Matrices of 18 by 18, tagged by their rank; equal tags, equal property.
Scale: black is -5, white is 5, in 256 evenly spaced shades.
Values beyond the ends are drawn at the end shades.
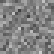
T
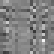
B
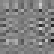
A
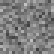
T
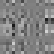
A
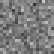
T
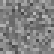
T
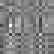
A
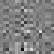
B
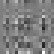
A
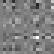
B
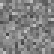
T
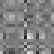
A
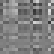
A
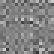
B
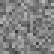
T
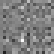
B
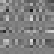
A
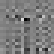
B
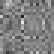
B
